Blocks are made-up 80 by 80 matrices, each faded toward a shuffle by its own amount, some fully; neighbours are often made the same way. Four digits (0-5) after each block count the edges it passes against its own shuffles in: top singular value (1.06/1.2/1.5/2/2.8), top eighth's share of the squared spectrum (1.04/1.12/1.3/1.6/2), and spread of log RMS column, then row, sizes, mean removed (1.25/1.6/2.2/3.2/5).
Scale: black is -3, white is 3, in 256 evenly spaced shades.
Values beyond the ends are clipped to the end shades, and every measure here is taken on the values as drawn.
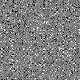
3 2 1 1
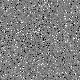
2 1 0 0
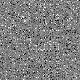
4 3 1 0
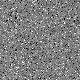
2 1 0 0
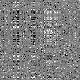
4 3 3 2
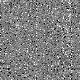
3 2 2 0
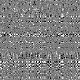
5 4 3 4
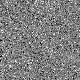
0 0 0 0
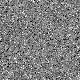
0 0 0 0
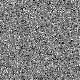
0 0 0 0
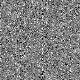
1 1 2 0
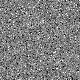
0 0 0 0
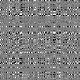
5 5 3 4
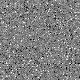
2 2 0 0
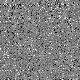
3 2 1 2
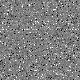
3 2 1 1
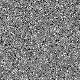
0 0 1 0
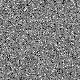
0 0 0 0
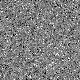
0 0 0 0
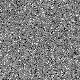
0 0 1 0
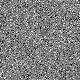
0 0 0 0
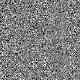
1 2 3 0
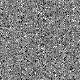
1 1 2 0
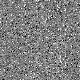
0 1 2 0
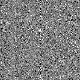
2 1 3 0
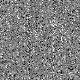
1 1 2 0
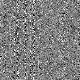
1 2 3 0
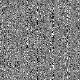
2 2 3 0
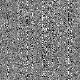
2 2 3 0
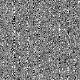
1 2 3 0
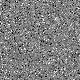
1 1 0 0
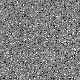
2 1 0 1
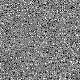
3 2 0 2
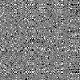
4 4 3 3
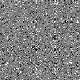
4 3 2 2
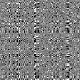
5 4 3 3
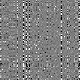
5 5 4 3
